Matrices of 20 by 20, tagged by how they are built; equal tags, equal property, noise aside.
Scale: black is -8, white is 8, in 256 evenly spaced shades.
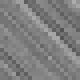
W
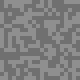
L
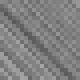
W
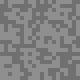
L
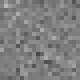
L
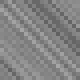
W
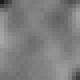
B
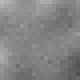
B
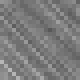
W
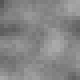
B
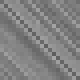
W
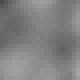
B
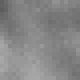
B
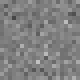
L
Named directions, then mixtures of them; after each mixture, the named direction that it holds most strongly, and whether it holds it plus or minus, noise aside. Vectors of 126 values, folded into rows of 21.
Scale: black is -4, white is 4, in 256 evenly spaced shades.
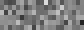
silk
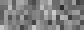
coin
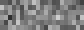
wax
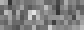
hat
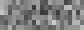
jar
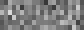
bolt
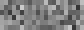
bolt, minus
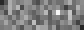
jar, minus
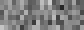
coin, plus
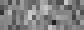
jar, minus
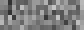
bolt, minus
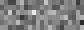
silk, plus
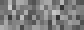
coin, plus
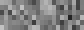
coin, plus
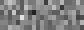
silk, minus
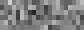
wax, minus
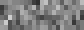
wax, minus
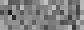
bolt, minus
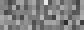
silk, plus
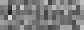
bolt, minus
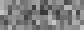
jar, plus
